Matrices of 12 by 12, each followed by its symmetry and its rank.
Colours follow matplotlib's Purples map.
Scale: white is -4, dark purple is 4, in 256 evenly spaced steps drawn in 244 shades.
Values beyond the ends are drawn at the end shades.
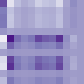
neither, rank one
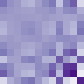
symmetric, rank two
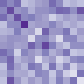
symmetric, full rank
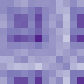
symmetric, rank two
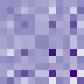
symmetric, rank two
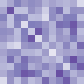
symmetric, full rank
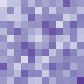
symmetric, full rank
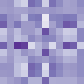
antisymmetric, rank two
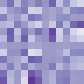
antisymmetric, rank two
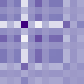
symmetric, rank one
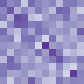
symmetric, full rank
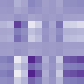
neither, rank one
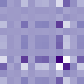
symmetric, rank one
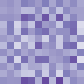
antisymmetric, rank two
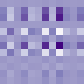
neither, rank one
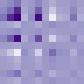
symmetric, rank one
